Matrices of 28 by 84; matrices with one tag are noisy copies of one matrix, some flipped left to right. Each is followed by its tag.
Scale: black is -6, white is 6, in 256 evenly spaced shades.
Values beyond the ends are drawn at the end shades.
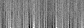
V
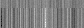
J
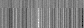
J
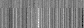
J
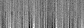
V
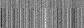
J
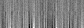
V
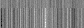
J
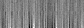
V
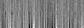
V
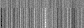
J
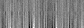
V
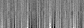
V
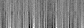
V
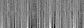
V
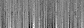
V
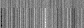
J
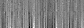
V
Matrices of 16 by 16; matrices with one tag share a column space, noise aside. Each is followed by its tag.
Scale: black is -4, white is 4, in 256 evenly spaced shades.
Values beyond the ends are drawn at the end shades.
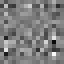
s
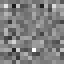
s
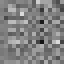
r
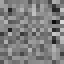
r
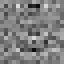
s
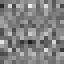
s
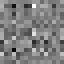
s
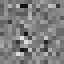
s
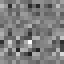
s
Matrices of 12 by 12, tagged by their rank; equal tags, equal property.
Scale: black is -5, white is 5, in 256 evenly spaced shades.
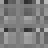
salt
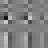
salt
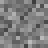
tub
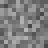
tub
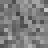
tub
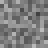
tub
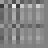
salt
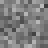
tub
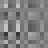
salt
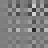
salt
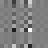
salt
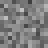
tub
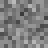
tub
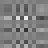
salt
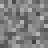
tub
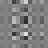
salt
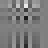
salt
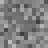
tub
